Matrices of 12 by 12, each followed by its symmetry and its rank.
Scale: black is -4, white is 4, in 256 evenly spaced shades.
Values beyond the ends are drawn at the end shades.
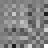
symmetric, rank two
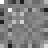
symmetric, rank two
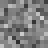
antisymmetric, full rank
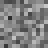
neither, full rank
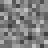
antisymmetric, full rank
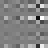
neither, rank one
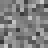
antisymmetric, full rank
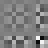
symmetric, rank one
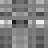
neither, rank one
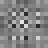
symmetric, rank two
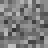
neither, full rank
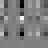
neither, rank one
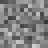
neither, full rank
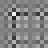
symmetric, rank one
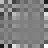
symmetric, rank one
